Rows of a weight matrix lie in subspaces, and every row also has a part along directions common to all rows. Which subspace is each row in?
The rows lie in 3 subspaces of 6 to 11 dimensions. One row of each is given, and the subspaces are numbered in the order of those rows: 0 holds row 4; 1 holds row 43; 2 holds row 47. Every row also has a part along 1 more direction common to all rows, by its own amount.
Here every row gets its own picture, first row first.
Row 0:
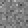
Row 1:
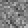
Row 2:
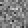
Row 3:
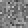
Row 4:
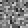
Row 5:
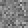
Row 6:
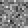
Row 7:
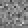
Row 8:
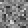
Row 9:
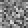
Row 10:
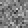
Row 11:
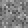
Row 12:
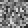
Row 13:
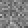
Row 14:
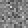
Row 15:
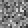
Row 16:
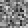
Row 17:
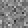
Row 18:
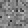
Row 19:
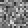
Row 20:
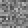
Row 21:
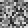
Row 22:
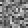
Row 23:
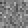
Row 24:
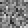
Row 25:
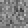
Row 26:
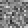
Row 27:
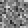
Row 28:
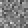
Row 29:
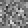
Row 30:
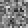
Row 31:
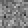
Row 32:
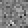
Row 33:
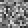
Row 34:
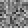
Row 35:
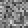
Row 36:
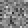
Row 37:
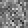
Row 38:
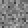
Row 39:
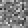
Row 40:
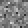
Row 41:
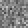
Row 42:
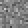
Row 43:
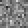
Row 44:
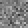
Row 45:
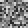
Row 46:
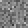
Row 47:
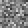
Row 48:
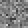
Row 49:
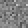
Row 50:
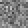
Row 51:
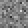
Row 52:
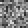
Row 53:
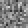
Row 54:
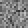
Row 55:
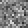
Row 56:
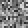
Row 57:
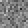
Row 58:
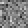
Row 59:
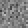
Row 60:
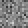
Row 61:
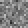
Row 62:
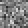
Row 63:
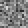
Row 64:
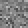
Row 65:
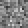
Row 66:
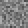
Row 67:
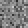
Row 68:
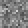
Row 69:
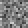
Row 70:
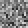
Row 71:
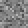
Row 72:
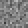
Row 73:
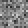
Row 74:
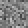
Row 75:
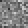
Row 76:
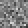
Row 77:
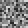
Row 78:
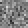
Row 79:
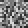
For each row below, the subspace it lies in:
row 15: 1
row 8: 2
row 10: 0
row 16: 1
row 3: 2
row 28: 1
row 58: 2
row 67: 2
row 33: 2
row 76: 0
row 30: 1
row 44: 0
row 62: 2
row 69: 1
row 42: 0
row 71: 1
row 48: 1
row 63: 1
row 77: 2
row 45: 2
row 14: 1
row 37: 0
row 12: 2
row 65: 1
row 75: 2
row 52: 0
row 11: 0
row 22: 0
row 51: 1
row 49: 1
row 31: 0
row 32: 0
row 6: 2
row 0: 2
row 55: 0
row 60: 0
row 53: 1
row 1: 0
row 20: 2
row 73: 0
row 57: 2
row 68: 0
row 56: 2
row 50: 1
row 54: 2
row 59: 2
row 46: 2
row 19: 2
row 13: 1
